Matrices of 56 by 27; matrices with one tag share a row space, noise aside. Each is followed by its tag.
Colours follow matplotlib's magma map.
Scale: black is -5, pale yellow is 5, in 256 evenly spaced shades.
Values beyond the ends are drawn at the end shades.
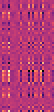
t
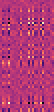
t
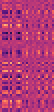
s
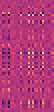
t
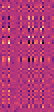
t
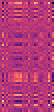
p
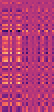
s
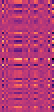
p
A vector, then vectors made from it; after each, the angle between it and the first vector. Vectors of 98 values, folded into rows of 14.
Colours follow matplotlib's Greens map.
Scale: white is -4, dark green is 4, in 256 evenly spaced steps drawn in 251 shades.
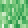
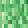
nearly parallel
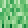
partly opposed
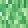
orthogonal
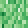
partly opposed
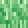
orthogonal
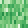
orthogonal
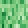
nearly opposite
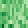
nearly opposite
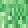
nearly parallel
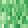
nearly parallel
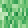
partly aligned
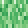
orthogonal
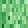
nearly opposite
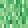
partly aligned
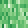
partly opposed
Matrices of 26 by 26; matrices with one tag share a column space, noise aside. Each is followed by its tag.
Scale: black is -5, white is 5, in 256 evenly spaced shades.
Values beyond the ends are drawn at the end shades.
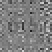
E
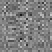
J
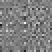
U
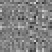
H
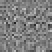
U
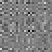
E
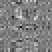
H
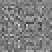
U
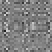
E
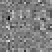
H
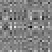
H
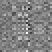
J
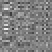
J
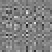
U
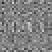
E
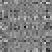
H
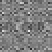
E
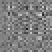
J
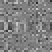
E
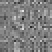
H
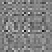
E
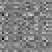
J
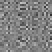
J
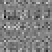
H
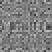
E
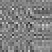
U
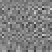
U
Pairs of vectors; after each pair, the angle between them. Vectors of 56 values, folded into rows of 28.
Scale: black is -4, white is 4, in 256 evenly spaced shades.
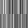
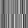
orthogonal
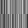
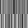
partly opposed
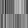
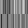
partly aligned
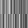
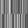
partly aligned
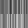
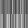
nearly parallel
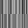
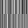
nearly parallel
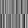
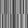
partly opposed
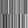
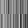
nearly opposite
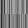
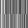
nearly opposite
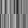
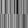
nearly parallel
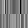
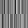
partly opposed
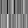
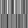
nearly opposite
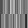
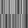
partly aligned
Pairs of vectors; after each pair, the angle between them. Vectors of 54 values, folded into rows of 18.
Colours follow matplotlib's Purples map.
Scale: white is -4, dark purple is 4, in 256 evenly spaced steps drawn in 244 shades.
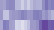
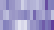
nearly parallel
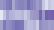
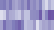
nearly parallel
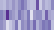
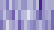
orthogonal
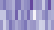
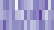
partly opposed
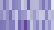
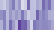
partly aligned
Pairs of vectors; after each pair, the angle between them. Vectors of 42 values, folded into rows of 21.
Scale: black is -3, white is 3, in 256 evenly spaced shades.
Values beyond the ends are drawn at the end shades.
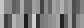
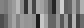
orthogonal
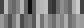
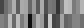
orthogonal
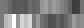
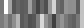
orthogonal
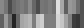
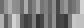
nearly opposite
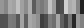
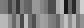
nearly opposite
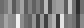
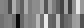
nearly opposite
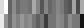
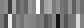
orthogonal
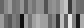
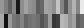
orthogonal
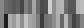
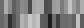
orthogonal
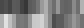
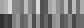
partly opposed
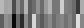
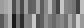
nearly parallel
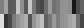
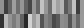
partly opposed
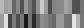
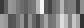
partly aligned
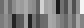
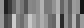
partly opposed
